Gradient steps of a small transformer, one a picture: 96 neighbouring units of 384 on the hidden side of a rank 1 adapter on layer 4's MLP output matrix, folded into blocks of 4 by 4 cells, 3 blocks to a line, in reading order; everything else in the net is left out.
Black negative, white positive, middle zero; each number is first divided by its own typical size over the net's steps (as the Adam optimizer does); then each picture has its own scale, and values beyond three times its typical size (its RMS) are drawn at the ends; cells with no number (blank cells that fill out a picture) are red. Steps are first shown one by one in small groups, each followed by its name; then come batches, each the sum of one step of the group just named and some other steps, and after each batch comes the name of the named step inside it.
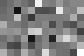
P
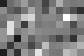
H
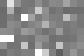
H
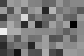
H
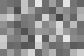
P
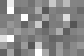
H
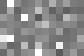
H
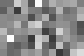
P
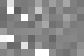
P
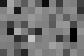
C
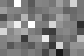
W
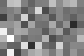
W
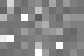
C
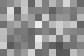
W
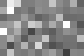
W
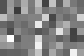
C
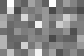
C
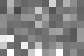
C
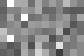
W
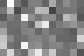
C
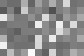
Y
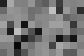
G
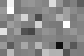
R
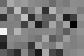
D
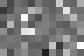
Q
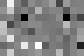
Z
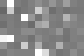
R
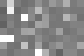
Q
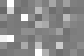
R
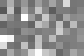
Y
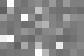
G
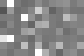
Q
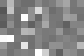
Q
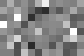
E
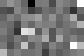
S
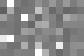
S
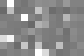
E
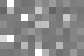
E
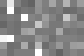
S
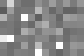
S
